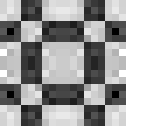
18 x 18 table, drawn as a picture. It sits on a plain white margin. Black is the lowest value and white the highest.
Histogram: two levels. Slope: none. Mirror symmetry: left to right and top to bottom. Calmest part: centre.
